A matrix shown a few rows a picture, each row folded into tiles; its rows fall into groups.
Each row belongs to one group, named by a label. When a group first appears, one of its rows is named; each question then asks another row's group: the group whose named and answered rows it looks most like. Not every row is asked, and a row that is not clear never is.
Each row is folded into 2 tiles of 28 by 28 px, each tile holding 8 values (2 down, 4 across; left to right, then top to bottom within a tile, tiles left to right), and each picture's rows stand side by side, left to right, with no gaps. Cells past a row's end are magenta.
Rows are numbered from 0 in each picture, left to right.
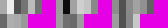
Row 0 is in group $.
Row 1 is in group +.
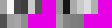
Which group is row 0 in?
$
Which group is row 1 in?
+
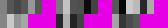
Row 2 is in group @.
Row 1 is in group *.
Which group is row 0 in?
$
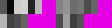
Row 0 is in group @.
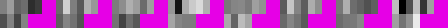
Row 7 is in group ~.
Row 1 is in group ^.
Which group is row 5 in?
^
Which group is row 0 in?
*
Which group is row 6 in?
*
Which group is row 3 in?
+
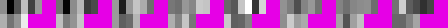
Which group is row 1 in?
~
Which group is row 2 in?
+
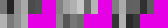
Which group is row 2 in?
*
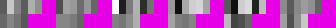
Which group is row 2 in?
~
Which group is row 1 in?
^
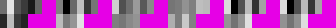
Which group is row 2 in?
~
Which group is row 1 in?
~
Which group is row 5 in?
~
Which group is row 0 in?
*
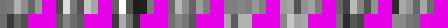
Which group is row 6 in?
@
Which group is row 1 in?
^
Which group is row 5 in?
$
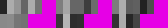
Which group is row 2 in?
*
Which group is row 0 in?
^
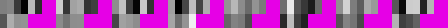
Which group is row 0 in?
$
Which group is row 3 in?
~
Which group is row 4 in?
^
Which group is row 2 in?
$
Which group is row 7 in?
@
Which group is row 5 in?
*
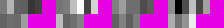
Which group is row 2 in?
*
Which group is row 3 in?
~
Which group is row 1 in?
@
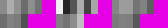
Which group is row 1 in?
~
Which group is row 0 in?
^
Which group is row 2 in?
^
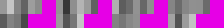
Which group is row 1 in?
+
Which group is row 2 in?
~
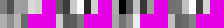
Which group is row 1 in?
@
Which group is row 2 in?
~
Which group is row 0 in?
+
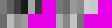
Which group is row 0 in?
$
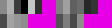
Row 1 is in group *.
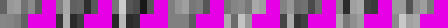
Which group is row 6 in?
~
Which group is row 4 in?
+
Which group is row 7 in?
$
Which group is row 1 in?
*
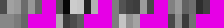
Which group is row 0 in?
^
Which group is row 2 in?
$
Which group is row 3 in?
*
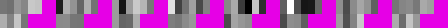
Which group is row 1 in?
^
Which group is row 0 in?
+
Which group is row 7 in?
+
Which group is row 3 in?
~
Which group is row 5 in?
*
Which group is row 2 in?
+
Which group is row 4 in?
$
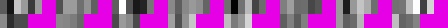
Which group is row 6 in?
+
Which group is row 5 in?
*
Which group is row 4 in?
~
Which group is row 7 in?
@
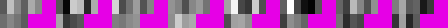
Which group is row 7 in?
*
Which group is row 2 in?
~
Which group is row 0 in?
^
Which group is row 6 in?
@
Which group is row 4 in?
$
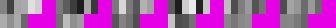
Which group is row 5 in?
^
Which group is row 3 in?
@
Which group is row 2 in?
^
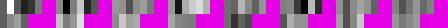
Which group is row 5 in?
$
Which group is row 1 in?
~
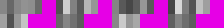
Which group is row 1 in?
^
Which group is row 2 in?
$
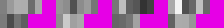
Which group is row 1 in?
$
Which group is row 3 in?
$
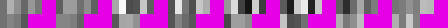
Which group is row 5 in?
@
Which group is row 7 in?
+
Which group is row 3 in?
^
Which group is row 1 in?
^
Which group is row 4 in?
$
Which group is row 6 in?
~
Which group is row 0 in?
^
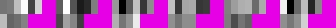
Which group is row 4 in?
@
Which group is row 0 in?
@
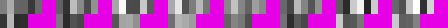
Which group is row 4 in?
^
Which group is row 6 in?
@
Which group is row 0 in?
*
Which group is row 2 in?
$
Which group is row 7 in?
@
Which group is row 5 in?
@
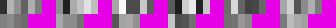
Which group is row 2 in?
$
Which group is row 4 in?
*
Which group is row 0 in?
^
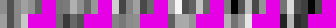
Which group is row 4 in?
~
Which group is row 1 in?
@
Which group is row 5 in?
*
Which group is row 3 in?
$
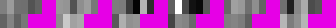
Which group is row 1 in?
$
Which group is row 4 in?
^
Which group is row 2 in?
$
